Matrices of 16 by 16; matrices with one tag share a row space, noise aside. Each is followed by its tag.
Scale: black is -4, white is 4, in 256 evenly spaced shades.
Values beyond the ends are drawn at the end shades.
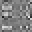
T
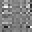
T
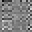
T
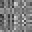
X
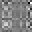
T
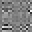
T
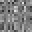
X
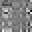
T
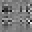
T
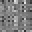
X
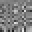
X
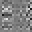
T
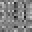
X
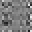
T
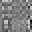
T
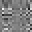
T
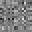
X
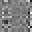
T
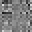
T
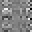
T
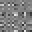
X
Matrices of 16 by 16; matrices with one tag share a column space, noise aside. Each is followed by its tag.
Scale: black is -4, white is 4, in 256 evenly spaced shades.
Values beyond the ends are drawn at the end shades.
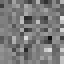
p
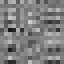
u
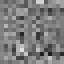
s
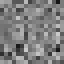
s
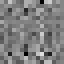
s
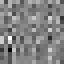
p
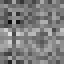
u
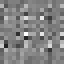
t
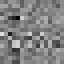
t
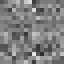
s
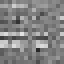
t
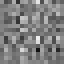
p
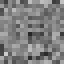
s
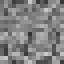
s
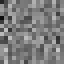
p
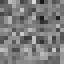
p
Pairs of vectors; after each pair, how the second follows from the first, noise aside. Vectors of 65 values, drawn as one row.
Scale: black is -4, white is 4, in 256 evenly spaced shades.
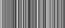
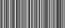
shuffled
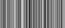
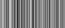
wrapped around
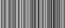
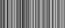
wrapped around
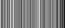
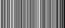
copied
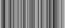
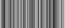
copied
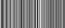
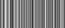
shuffled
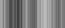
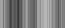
copied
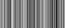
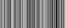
copied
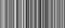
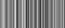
copied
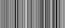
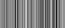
copied
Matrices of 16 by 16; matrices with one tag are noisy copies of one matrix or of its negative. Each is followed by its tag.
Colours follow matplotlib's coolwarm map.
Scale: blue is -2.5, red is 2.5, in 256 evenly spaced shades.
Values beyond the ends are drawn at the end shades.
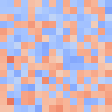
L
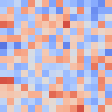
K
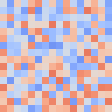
L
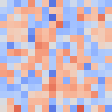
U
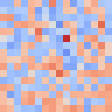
L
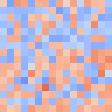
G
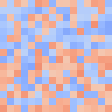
G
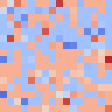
G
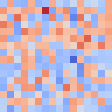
G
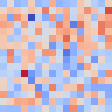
G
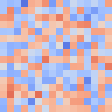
K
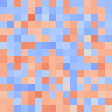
L
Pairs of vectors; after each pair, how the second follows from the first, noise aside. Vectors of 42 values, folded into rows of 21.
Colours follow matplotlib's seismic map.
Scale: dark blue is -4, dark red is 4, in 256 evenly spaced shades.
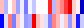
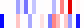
partly zeroed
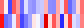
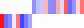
partly zeroed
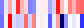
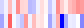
shrunk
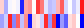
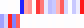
partly zeroed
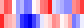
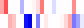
partly zeroed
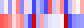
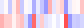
shrunk
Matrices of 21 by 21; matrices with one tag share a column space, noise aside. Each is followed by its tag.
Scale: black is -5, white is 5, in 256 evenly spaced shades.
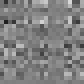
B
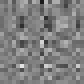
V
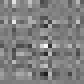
B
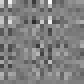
B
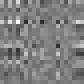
B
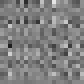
B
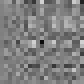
V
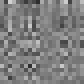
V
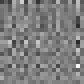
V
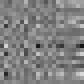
B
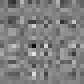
B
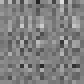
V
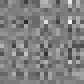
B
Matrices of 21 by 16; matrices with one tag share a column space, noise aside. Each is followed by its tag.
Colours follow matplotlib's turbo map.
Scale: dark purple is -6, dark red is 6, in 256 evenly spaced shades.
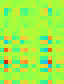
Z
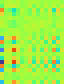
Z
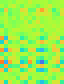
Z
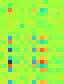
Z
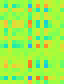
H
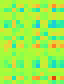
H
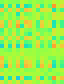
H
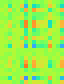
H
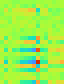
Z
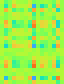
H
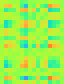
H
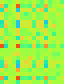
H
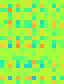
H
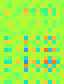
Z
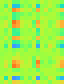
H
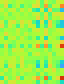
H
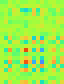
Z
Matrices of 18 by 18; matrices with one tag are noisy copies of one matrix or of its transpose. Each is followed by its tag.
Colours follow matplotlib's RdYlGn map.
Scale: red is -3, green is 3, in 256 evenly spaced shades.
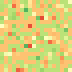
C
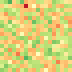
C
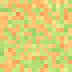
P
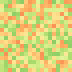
C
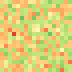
P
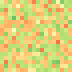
C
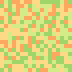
P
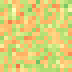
C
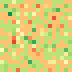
C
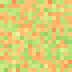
C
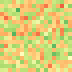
C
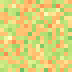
C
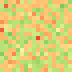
P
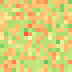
P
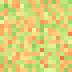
C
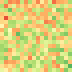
P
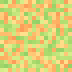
C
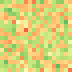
C
